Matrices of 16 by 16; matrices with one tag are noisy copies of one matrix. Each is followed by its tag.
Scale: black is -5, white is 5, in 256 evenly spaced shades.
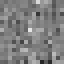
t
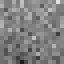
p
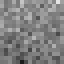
p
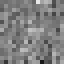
t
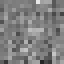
t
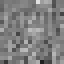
t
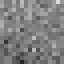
p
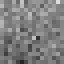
p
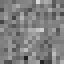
t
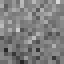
p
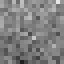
p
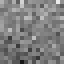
p
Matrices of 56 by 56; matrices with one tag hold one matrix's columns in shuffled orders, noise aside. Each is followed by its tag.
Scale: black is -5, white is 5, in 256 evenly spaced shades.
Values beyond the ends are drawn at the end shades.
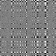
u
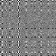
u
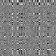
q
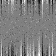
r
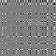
q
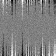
r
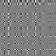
q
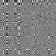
q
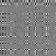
q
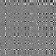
q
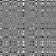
u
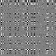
q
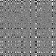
u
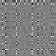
q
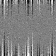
r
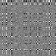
q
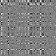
q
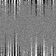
r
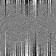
r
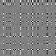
q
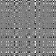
u
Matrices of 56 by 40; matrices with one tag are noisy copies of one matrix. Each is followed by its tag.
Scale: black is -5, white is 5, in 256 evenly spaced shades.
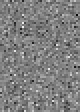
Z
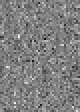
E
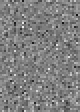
Z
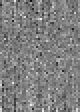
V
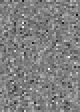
Z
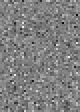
Z
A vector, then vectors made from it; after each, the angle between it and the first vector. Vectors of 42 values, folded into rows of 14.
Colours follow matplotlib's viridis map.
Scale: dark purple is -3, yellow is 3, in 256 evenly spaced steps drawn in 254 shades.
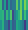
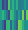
orthogonal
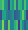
orthogonal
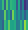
nearly opposite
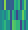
orthogonal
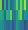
nearly parallel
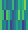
partly aligned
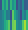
nearly opposite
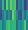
nearly opposite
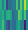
nearly parallel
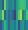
partly aligned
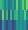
partly aligned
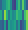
orthogonal
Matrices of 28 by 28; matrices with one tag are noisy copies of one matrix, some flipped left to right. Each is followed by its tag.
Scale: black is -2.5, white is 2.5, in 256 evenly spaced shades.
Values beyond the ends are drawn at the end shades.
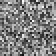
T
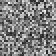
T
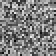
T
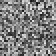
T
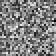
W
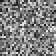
W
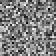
W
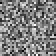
W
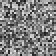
T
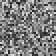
T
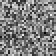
T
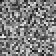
W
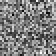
T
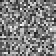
W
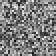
T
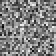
W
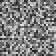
W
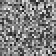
T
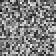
W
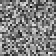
W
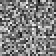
W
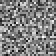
W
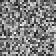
W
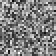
T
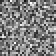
W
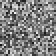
T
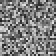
W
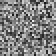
T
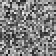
T
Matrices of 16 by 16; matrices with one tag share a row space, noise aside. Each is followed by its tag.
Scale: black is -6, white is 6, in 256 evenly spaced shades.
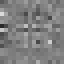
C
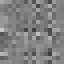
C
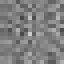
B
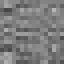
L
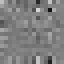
C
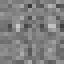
B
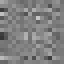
C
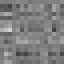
L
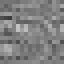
L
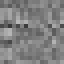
L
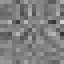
B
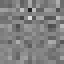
B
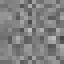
B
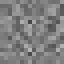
B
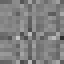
B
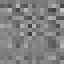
B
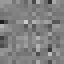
C
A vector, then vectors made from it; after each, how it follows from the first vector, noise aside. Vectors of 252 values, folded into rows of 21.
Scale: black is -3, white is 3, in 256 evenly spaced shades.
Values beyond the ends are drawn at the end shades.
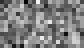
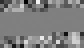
partly zeroed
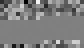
partly zeroed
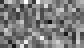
sign-scrambled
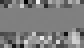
partly zeroed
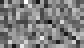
sign-scrambled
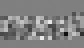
partly zeroed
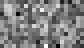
reversed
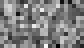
reversed
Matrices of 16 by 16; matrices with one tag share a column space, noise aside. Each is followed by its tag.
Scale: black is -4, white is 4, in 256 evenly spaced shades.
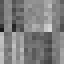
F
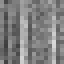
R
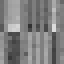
F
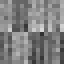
F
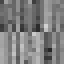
F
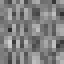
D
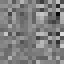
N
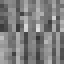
F
